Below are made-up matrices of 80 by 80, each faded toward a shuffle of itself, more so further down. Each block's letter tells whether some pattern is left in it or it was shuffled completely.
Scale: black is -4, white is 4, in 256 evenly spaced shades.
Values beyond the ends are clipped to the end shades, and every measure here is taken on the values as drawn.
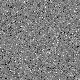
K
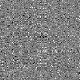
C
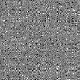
C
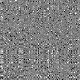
C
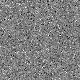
K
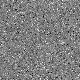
K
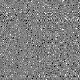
C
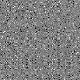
C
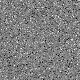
K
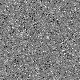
K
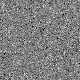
K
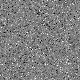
K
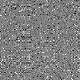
C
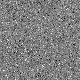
K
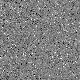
K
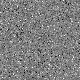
K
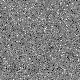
K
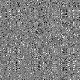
C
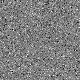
K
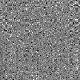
C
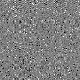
C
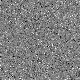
K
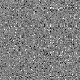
C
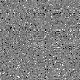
C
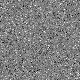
K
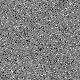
K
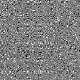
C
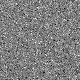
K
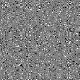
C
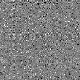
C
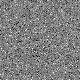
K
